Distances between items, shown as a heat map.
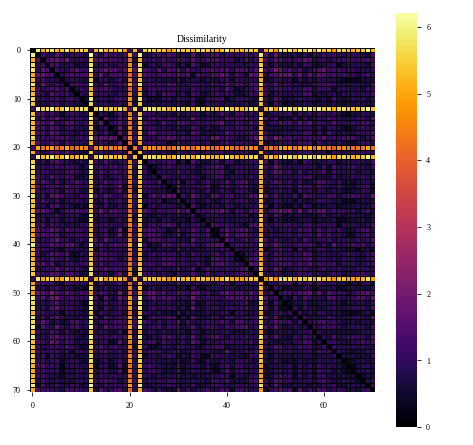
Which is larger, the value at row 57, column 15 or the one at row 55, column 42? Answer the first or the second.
the first
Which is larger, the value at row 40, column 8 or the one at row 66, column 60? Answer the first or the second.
the first
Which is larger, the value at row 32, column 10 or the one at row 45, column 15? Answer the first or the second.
the second
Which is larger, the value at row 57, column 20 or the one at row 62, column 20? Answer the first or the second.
the first
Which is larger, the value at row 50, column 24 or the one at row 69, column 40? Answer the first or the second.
the first
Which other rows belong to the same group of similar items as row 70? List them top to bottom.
1, 2, 3, 4, 5, 6, 7, 8, 9, 10, 11, 13, 14, 15, 16, 17, 18, 19, 21, 23, 24, 25, 26, 27, 28, 29, 30, 31, 32, 33, 34, 35, 36, 37, 38, 39, 40, 41, 42, 43, 44, 45, 46, 48, 49, 50, 51, 52, 53, 54, 55, 56, 57, 58, 59, 60, 61, 62, 63, 64, 65, 66, 67, 68, 69
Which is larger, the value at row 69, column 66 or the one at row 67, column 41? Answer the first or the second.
the first
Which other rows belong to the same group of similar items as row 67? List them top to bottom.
1, 2, 3, 4, 5, 6, 7, 8, 9, 10, 11, 13, 14, 15, 16, 17, 18, 19, 21, 23, 24, 25, 26, 27, 28, 29, 30, 31, 32, 33, 34, 35, 36, 37, 38, 39, 40, 41, 42, 43, 44, 45, 46, 48, 49, 50, 51, 52, 53, 54, 55, 56, 57, 58, 59, 60, 61, 62, 63, 64, 65, 66, 68, 69, 70
